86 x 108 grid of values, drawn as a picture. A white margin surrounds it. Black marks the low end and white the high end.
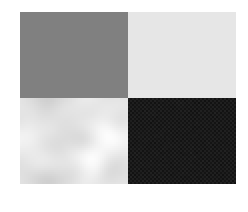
The table splits into 2 rows of 2 panels. Panel 1,1: middling, flat. Panel 1,2: very high, flat. Panel 2,1: very high, smooth, faint in contrast. Panel 2,2: very low, checkered, faint in contrast.
